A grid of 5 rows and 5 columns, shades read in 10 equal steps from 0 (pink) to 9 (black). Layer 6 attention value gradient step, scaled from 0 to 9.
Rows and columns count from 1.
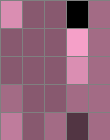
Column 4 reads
9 0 1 3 6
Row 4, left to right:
3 4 4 3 3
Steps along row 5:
up down up down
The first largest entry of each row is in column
4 1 1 2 4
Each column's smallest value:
1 4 3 0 3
